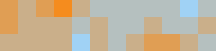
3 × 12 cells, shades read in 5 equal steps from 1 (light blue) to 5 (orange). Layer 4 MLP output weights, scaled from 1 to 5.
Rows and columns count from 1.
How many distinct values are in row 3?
4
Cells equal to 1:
2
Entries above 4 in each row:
1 0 0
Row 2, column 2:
3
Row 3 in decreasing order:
4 4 3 3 3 3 3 3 3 2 2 1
